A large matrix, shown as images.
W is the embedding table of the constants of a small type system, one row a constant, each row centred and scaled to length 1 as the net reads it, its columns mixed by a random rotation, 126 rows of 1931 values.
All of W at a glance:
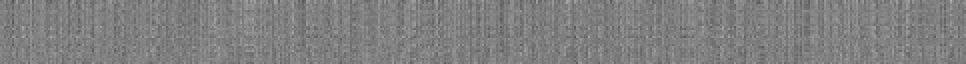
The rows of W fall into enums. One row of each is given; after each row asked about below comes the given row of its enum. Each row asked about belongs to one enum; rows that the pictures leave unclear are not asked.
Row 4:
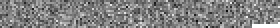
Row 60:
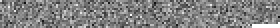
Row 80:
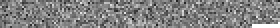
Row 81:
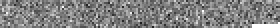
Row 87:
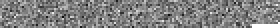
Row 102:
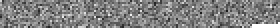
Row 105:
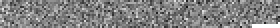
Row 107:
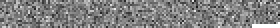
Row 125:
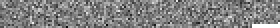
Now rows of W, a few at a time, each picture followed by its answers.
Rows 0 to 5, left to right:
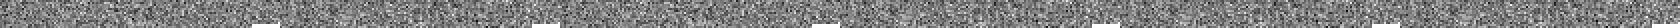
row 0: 80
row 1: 4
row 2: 80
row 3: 4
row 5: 4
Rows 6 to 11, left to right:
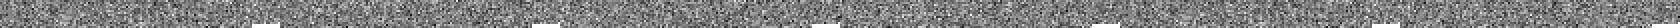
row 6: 4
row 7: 125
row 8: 105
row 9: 102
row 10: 4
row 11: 60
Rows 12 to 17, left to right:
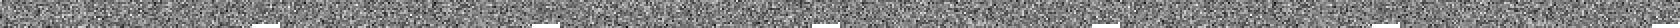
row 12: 102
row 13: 60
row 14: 125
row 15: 80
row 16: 60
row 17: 80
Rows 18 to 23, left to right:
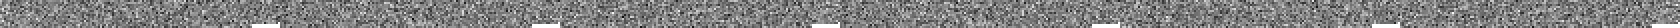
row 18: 105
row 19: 80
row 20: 87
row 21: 80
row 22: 107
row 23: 87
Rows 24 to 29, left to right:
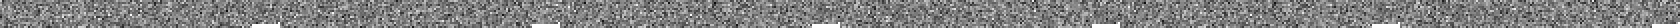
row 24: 102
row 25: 87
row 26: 60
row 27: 107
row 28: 60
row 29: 107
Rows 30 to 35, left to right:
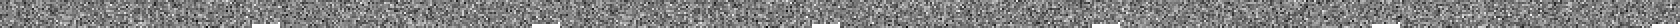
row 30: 4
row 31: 80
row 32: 4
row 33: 125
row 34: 105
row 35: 102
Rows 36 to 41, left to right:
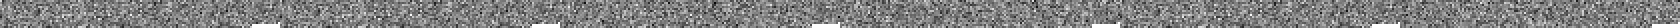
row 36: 102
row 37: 102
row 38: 60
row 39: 107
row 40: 102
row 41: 80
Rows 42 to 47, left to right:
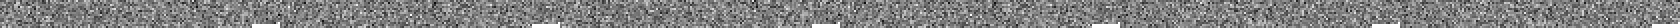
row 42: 107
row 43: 60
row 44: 107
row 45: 60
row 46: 80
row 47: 80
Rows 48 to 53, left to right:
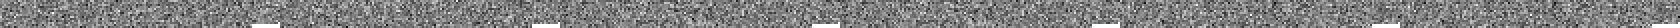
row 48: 87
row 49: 125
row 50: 80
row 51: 80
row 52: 60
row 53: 60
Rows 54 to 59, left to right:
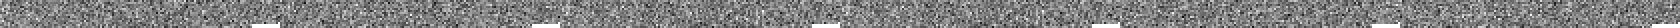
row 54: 105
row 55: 60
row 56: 81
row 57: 81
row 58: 87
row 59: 102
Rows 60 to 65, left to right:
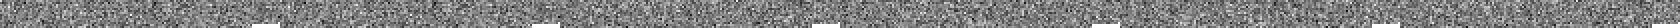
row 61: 60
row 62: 125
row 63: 80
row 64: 4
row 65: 125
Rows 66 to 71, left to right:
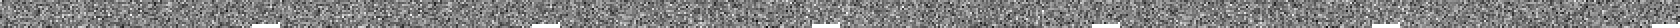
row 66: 102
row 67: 102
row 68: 4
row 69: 81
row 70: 4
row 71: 105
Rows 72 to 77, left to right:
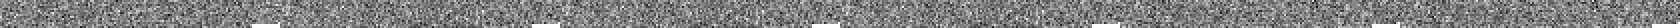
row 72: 87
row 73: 81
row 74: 81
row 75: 81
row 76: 107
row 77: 107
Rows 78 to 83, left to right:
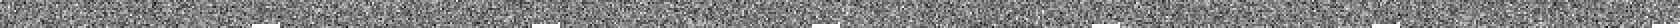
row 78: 60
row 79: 125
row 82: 107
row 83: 4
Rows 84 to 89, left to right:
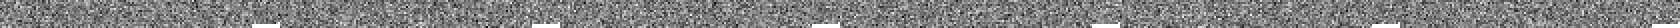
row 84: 107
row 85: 4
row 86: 60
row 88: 102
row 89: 80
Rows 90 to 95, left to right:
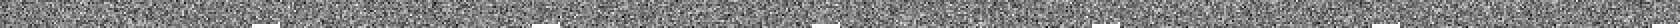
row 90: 80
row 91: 60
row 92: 87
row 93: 4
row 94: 125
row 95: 125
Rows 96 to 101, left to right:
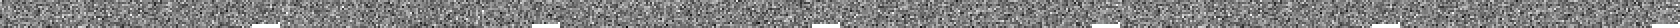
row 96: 102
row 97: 81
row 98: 125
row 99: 87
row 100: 102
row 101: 87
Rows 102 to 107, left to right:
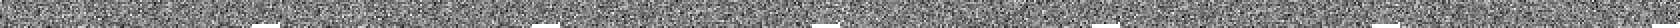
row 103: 102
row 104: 87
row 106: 87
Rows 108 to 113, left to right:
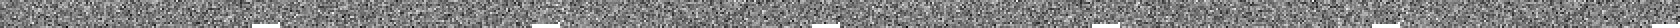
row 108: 125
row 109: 87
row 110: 105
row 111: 125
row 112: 107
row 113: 105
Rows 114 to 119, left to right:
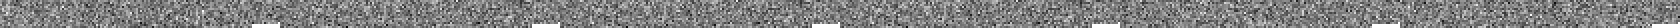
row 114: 81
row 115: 125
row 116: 125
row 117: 125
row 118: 80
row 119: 60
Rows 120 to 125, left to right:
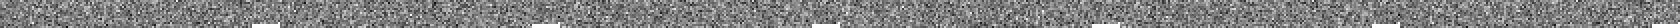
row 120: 125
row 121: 60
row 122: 107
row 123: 81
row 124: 107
